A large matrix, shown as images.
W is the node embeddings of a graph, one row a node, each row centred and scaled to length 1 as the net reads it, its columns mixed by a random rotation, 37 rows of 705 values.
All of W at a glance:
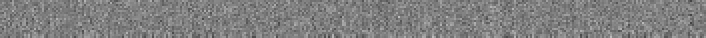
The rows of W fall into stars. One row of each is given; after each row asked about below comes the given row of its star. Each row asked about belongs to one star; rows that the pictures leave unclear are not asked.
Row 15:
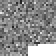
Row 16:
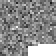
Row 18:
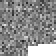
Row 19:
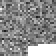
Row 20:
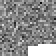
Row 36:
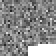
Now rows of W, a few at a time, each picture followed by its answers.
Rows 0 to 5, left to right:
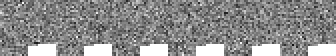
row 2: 20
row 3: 15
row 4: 18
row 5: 36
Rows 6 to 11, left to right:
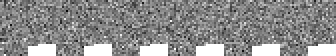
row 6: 19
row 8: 15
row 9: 16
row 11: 19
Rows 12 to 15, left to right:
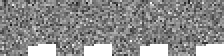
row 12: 16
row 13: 15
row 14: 20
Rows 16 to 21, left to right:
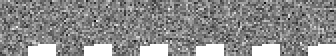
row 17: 19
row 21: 16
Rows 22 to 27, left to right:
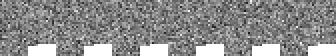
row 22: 19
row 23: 18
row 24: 20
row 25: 19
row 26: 15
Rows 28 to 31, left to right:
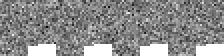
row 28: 19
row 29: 16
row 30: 15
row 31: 15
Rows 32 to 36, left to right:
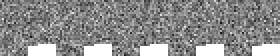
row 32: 36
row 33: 20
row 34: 36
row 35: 20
